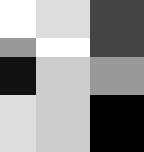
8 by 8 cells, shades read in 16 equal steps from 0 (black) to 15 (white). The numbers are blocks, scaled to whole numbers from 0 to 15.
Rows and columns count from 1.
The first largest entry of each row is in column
1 1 3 3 3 1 1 1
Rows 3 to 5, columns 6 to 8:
4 4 4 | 9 9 9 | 9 9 9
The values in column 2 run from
1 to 15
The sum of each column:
80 80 101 101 101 30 30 30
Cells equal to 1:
4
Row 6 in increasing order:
0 0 0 12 12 12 13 13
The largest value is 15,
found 7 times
